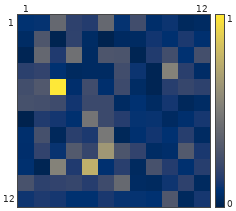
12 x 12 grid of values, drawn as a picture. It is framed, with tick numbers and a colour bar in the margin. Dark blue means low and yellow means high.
Neither half mirrors the other. No single row or column stands out from its neighbours. The middle right is the smoothest part.
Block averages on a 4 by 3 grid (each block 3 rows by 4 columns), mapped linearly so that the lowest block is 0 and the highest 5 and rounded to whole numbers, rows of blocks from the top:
310 | 511 | 150 | 231
